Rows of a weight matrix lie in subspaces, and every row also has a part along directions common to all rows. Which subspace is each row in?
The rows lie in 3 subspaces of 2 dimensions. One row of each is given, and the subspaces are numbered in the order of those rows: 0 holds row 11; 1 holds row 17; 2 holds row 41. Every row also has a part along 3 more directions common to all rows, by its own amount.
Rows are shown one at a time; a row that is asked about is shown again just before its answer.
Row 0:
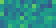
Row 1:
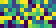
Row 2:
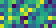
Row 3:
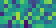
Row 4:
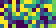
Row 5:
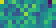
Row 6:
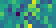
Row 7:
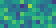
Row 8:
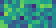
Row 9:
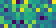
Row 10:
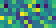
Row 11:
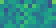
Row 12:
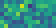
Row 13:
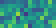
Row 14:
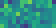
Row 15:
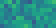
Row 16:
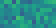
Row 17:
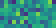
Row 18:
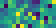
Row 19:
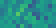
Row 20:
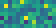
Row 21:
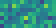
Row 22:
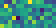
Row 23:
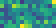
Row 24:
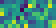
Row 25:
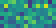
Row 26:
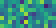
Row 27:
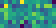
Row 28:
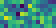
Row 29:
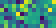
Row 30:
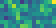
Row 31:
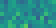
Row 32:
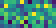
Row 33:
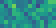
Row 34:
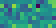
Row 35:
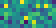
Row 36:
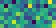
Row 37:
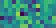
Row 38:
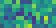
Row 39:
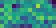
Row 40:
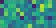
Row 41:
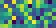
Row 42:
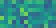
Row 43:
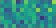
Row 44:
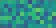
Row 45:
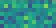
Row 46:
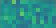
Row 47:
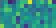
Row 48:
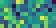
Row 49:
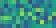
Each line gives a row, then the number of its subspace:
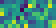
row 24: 2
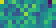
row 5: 0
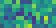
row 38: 2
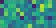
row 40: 0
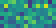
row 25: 1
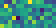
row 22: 2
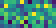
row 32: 1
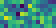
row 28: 0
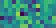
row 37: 1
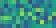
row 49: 2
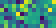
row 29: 0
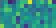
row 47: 1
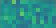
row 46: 2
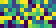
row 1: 2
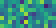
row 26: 1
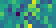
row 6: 2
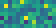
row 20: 1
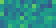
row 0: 0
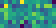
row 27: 1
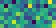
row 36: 1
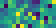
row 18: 2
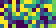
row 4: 0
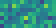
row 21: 1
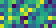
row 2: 1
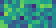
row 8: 0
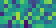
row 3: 2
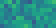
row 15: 2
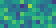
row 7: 0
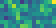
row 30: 0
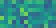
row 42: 1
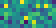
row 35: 1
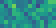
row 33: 0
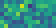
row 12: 0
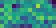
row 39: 1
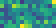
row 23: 1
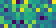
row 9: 0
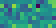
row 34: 1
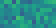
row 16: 2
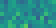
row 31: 2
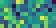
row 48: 0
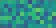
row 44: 2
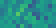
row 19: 2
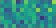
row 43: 0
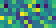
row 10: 1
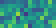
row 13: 2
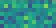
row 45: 1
